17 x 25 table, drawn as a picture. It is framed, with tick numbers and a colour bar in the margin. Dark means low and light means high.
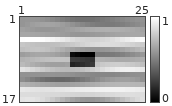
Grain: streaks across. Roughest part: centre. Average level on the scale: 70%. Ninth with the lowest average: centre. Odd patch: lower, in the centre.
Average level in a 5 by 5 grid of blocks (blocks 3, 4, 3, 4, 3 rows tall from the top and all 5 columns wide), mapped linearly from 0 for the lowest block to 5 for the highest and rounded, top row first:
33333
44444
44034
33344
55455
